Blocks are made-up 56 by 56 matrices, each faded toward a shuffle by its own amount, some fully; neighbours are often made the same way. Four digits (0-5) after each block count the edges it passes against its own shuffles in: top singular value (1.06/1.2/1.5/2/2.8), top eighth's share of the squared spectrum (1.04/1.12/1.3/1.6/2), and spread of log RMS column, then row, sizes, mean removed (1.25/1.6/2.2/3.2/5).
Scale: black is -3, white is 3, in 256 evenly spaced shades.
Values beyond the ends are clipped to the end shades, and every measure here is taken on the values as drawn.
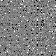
3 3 1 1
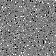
2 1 0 0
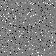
0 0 0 0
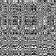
4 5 3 3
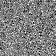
0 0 0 0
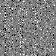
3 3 2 0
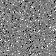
0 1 1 0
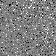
1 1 1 0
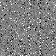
3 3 1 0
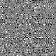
4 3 2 2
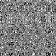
3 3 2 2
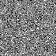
3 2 0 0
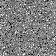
2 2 0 0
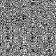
4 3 2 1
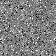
1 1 0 0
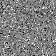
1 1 0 0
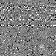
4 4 1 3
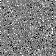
2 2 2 0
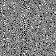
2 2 2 0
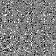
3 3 2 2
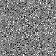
3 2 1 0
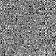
4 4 2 1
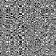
4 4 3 2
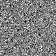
2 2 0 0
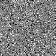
3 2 1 0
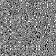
3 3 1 1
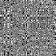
4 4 3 2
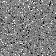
1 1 0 0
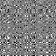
4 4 3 3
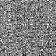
3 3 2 1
